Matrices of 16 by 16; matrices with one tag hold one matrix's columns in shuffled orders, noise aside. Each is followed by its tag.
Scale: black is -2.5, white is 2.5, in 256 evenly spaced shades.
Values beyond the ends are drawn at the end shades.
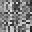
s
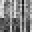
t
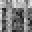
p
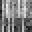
t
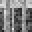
p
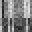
t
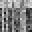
p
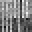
t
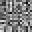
s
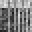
p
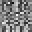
s
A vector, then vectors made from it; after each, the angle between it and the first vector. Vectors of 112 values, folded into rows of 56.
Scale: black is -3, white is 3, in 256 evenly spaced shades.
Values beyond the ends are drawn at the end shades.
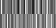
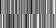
orthogonal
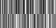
partly aligned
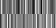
nearly parallel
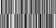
partly opposed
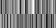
nearly opposite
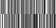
orthogonal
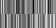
partly aligned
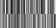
partly aligned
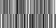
orthogonal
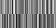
partly opposed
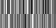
orthogonal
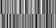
nearly opposite
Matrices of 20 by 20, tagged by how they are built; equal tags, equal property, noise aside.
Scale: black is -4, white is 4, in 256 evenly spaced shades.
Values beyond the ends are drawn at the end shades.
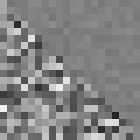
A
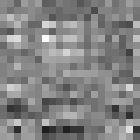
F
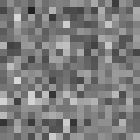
F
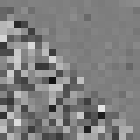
A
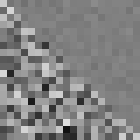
A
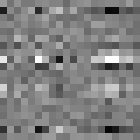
F
